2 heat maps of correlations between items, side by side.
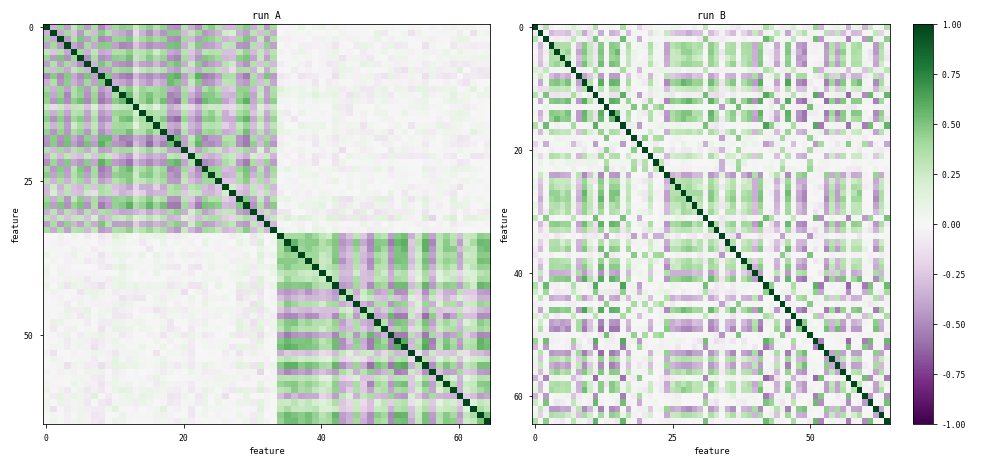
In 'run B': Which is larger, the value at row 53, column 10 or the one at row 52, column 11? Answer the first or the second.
the first
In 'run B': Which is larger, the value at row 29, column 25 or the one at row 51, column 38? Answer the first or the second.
the first
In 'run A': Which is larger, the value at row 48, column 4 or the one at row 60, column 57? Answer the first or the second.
the first
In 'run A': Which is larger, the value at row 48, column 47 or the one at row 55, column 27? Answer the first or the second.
the second
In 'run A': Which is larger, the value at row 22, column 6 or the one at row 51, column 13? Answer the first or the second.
the first
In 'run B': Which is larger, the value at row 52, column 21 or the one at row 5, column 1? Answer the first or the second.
the first
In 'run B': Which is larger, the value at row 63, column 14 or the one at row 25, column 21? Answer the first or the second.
the first
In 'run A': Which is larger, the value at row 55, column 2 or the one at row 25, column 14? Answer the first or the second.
the second
